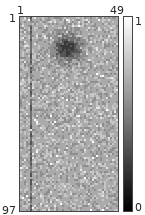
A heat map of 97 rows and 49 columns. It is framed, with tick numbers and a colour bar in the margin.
Ninth with the lowest average: top middle. Odd lines: column 6. Stripes: none. Dips: one, in the top middle.
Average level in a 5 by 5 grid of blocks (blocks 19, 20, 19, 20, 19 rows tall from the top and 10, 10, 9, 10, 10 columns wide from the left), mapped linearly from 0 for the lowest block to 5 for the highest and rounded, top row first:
43045 / 44445 / 45555 / 45555 / 45555
